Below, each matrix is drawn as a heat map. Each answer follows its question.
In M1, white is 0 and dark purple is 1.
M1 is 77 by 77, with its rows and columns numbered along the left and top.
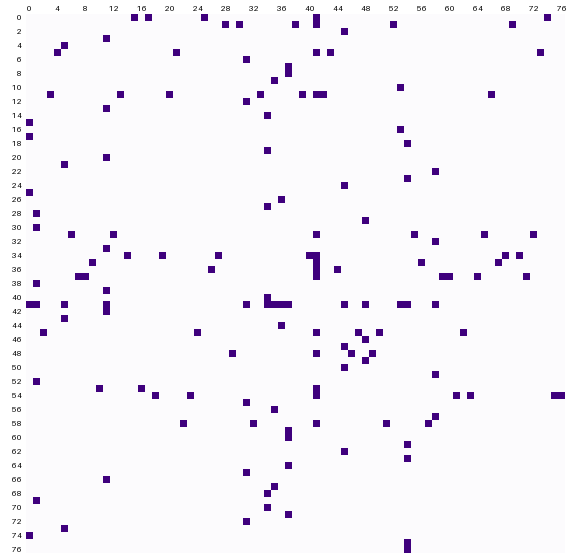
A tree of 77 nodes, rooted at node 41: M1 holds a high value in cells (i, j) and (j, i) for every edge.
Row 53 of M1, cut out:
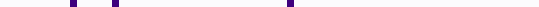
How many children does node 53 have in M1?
2
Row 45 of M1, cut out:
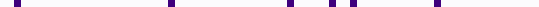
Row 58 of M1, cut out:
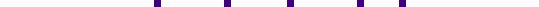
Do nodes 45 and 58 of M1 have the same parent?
yes
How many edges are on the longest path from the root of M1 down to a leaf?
2
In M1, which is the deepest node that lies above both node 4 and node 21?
5
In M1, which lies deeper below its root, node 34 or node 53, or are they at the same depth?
the same depth
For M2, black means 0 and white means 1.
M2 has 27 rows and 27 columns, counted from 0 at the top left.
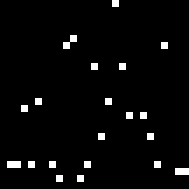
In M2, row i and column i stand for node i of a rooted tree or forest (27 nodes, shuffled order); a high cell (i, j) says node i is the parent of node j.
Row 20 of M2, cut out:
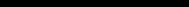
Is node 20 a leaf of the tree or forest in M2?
yes
